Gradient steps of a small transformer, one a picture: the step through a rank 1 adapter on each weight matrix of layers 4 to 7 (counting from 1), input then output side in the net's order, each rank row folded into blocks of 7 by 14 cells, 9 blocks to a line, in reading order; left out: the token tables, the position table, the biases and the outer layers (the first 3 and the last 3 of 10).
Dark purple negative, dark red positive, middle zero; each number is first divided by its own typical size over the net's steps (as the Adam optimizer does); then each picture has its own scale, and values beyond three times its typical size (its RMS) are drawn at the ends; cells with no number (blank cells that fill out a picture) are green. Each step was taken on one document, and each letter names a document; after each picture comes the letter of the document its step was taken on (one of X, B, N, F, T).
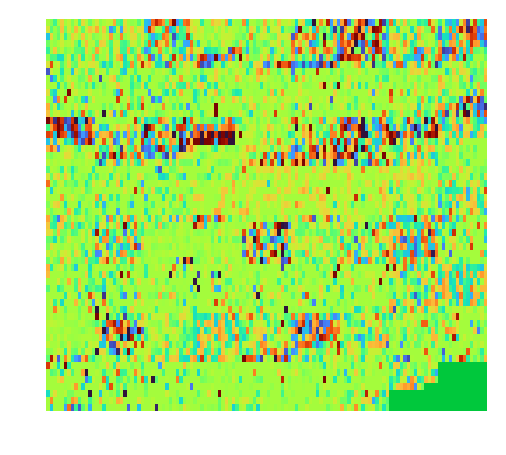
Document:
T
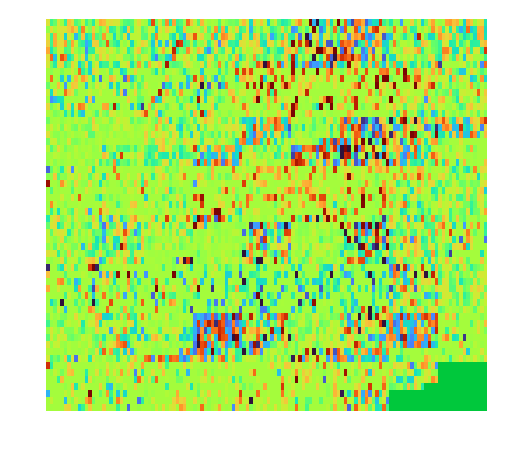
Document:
T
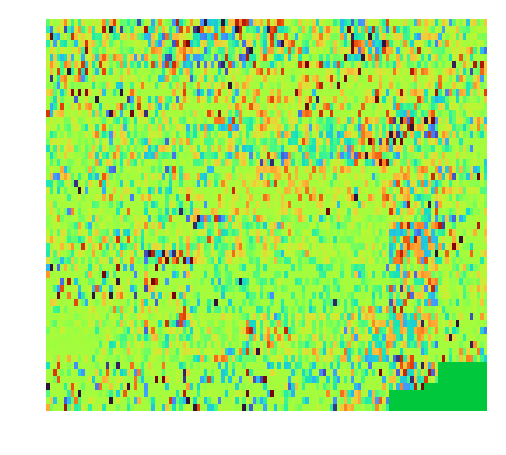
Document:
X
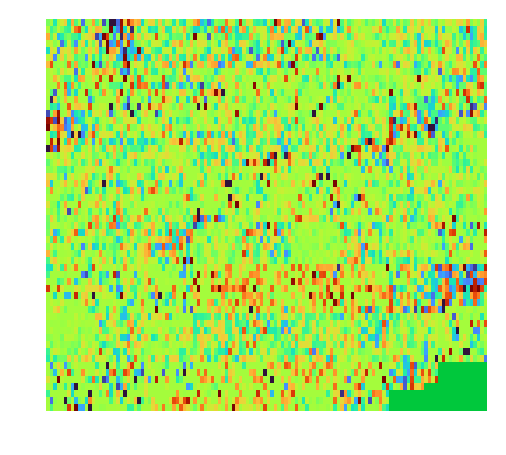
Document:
X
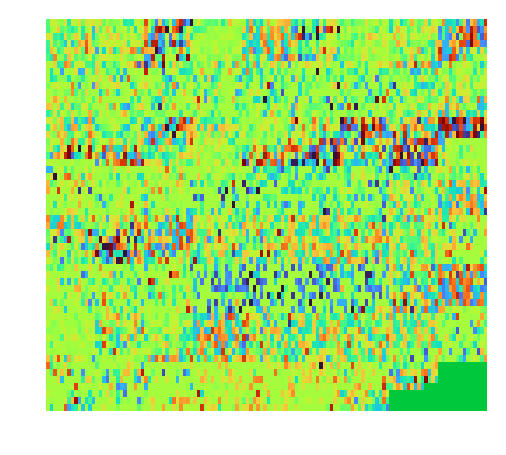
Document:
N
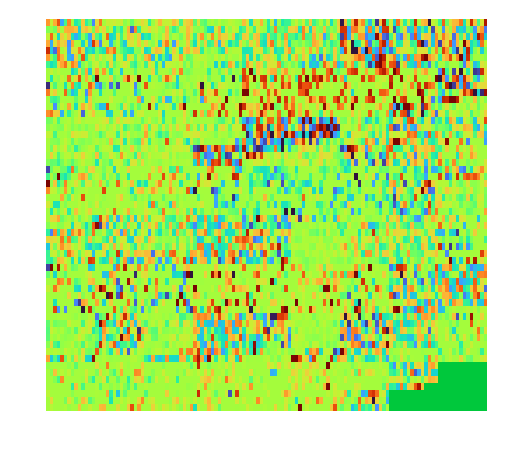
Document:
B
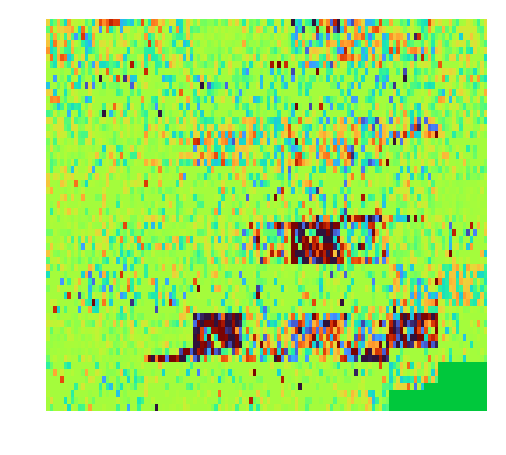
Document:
T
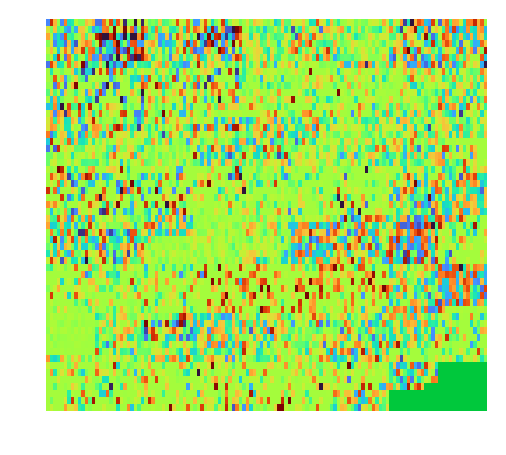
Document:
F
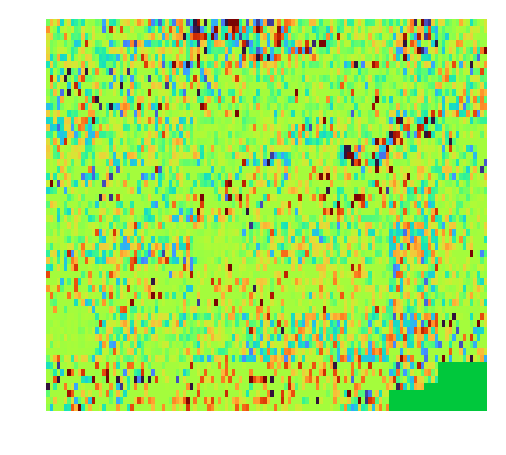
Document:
X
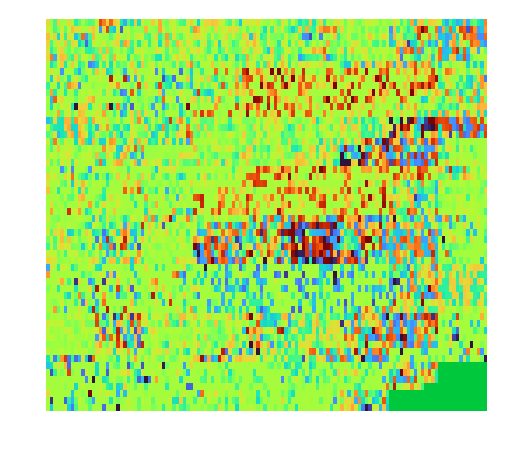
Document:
N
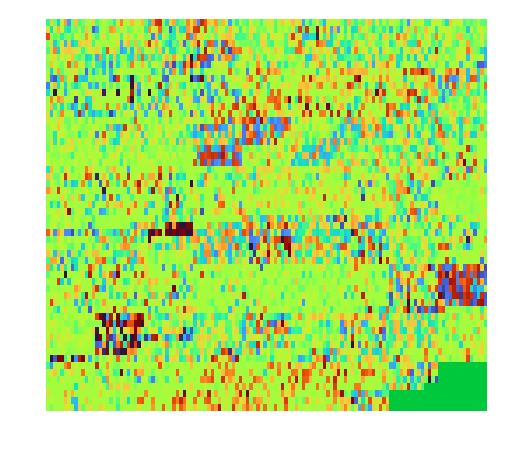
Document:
N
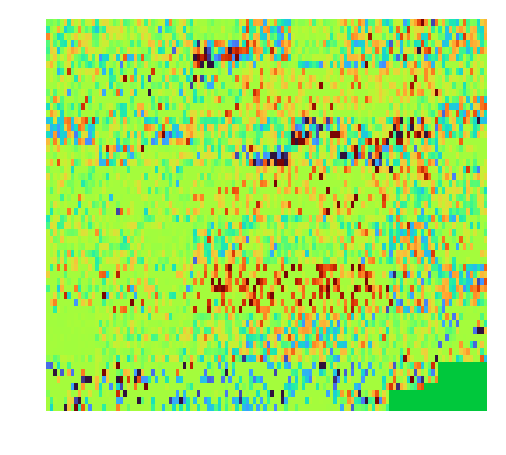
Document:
X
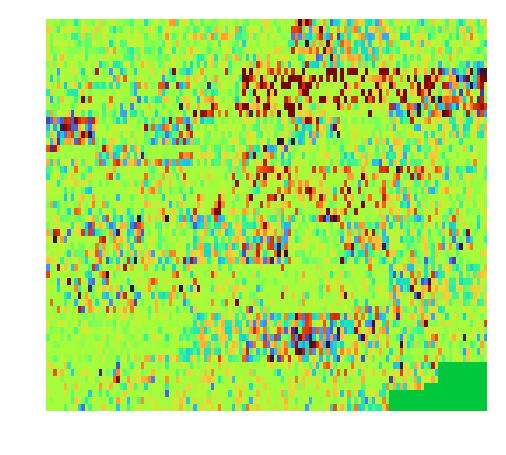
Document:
N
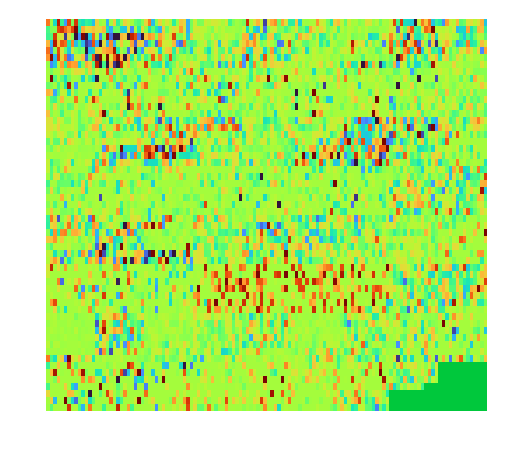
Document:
X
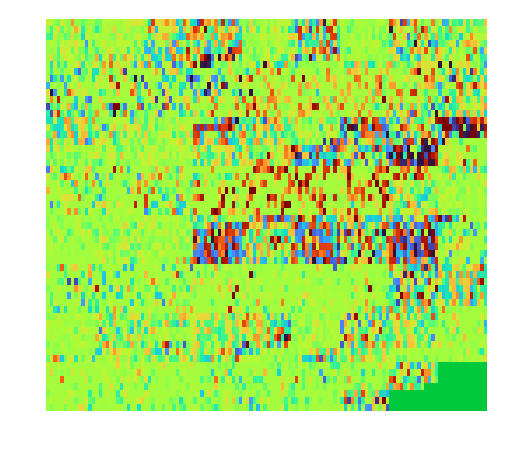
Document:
N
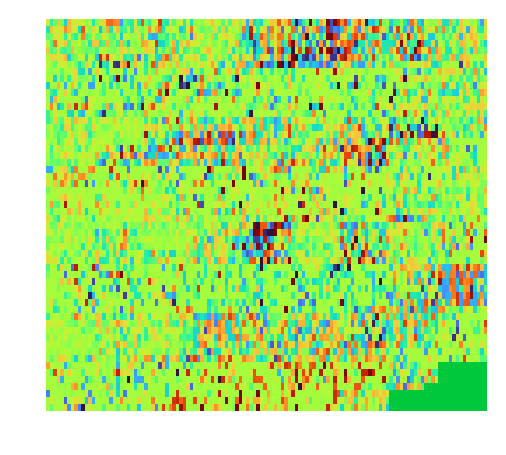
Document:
T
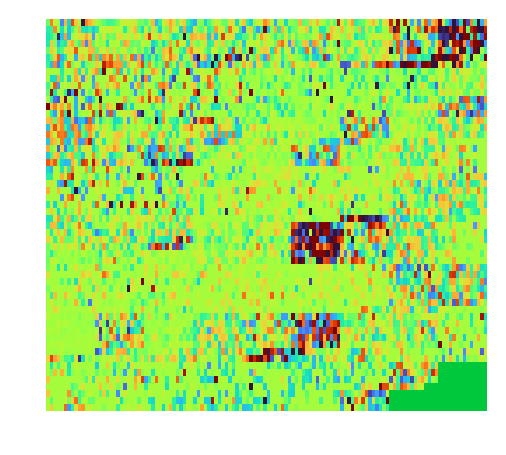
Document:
F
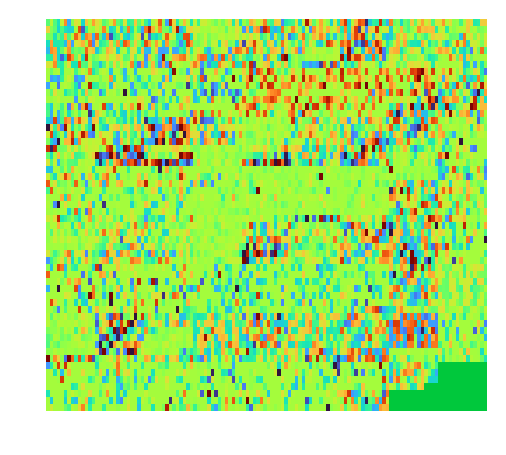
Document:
N
